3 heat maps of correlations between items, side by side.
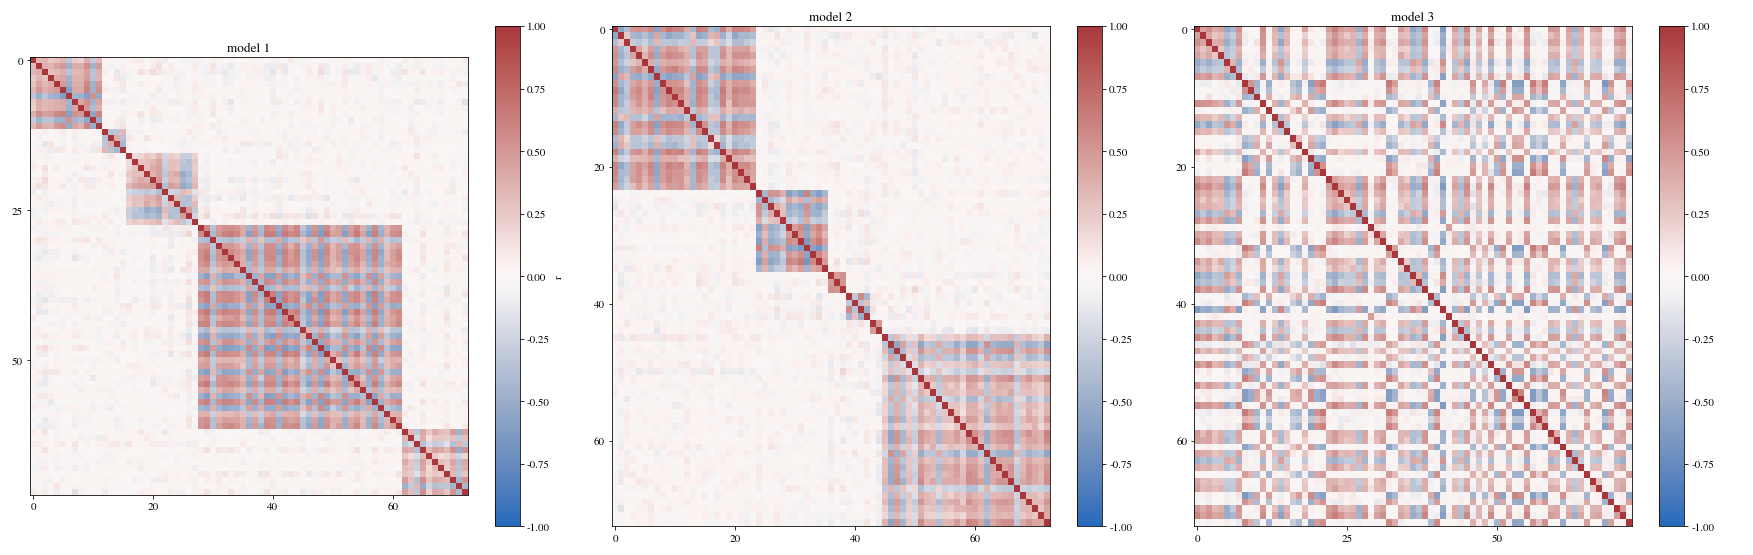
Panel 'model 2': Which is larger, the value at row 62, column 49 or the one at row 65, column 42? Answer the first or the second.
the second
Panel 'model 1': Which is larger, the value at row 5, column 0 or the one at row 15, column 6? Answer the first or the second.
the first
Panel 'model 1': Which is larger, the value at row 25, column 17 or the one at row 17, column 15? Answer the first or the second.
the second
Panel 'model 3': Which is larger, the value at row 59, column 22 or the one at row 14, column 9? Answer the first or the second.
the first
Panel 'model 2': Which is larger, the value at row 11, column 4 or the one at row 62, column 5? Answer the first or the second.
the first
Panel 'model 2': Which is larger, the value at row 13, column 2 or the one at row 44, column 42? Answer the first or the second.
the first
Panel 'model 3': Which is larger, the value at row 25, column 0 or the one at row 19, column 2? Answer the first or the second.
the first
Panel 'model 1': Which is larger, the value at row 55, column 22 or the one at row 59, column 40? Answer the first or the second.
the second
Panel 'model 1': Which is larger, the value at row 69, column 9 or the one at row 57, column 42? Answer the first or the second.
the second
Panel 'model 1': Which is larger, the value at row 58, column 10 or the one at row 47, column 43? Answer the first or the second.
the second
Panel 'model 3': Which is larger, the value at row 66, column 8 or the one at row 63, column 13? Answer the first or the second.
the first
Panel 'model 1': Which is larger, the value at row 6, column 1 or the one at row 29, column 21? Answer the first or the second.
the second
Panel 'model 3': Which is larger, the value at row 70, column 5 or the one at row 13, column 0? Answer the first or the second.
the second
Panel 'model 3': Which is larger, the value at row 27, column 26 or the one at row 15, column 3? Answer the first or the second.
the second
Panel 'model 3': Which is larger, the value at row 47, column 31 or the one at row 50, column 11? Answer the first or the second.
the first
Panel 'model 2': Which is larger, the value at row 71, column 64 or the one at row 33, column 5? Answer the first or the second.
the first
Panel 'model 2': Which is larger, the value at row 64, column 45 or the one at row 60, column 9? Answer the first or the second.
the first
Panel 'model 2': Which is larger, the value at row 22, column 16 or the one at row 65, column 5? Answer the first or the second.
the second
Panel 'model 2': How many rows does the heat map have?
73
